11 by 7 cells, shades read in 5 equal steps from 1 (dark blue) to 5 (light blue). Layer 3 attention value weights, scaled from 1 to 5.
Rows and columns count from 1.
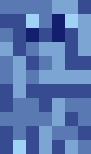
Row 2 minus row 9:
-1 -1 2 0 -3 3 1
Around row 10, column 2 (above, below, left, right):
3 5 2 2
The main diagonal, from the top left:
3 2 1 4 4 4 2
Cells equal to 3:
24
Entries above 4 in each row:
0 2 0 0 0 0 0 0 0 0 1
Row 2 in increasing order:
1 2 2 3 4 5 5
